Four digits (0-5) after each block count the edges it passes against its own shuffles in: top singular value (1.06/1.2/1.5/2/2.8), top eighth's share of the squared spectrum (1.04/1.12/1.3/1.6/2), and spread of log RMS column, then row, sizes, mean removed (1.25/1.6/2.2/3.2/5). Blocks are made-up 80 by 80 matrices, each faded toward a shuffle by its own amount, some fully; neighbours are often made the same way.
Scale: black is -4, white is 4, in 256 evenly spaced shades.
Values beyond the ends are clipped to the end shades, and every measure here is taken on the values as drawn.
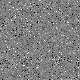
1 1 1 0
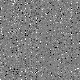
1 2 2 1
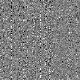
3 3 3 0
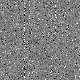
3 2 1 0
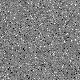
0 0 0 0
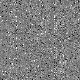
2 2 2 0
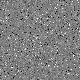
0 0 0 0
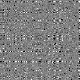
4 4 3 3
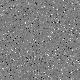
0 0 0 0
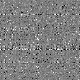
4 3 2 2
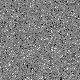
2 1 0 0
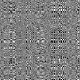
5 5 4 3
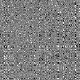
4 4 3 2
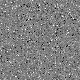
2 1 0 0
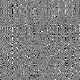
4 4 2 2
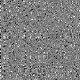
4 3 2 2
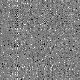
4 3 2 1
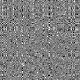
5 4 3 2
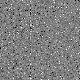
3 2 1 0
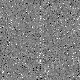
3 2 1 0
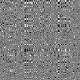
5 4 3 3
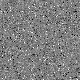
2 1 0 0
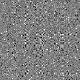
4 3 2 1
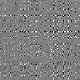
5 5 3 3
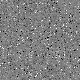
2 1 0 0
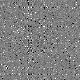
4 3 2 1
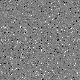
3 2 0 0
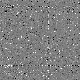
3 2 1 1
